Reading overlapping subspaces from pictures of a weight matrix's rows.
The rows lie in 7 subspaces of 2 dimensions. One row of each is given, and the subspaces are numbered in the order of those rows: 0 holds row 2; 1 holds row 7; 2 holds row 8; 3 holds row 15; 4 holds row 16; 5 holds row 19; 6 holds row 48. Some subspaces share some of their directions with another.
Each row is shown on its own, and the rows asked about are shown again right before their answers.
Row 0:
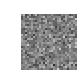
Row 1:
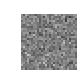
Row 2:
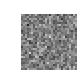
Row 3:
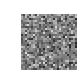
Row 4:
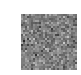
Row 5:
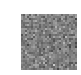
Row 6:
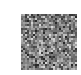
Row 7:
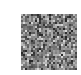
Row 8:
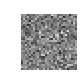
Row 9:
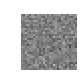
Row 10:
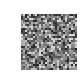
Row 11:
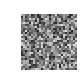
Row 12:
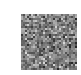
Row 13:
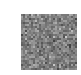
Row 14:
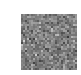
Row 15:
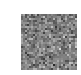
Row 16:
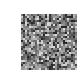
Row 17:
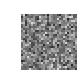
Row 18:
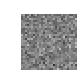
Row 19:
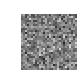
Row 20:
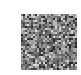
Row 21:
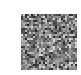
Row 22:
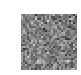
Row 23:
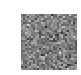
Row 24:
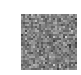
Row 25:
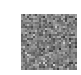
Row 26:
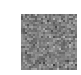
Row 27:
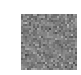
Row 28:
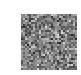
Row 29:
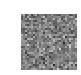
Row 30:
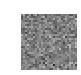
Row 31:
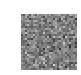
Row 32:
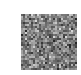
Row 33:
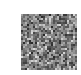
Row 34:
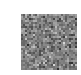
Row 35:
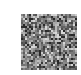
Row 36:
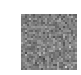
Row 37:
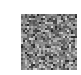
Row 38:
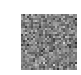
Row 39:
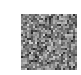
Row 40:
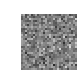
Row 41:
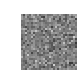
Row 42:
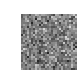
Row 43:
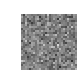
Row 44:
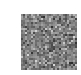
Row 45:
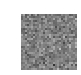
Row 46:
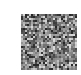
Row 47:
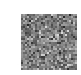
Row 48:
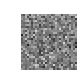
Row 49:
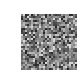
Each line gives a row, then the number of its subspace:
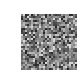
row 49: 3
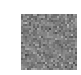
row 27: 5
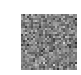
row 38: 3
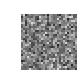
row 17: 4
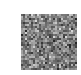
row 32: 1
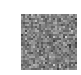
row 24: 1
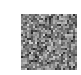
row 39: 0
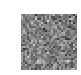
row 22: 6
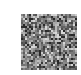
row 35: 2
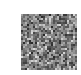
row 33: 0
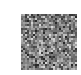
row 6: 6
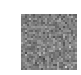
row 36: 5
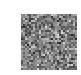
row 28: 2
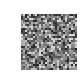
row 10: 2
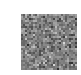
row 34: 2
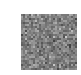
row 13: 1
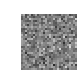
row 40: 5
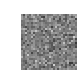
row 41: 0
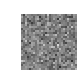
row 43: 4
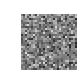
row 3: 3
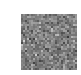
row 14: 3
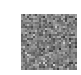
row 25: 1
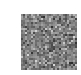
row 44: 0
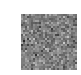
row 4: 3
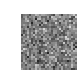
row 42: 6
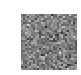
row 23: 2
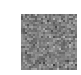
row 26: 6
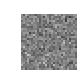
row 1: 1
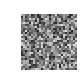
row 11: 1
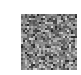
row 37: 3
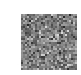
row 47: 2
